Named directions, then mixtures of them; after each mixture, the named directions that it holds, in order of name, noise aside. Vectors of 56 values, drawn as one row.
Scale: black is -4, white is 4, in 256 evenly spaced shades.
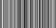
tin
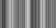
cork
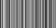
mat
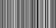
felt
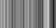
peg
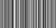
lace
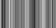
cork, mat, tin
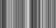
cork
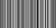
felt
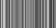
mat, peg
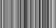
lace, tin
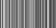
mat, peg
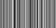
lace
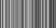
cork, mat, peg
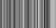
cork, lace, peg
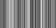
cork, tin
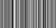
lace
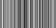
tin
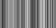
cork, felt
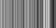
felt, peg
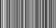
mat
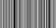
felt, lace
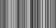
cork, felt, tin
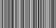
lace, peg, tin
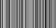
mat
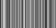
mat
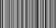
felt, mat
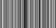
lace, tin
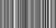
felt, lace, tin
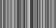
cork, felt, tin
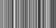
lace, peg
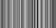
felt, lace, tin
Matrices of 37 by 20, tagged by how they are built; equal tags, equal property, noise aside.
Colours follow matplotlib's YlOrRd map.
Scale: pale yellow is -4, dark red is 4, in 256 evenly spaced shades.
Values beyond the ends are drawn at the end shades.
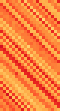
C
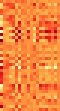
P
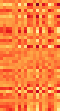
P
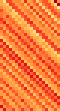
C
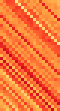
C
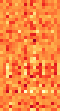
P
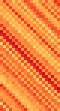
C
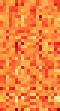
P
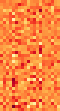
P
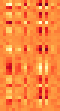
P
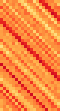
C
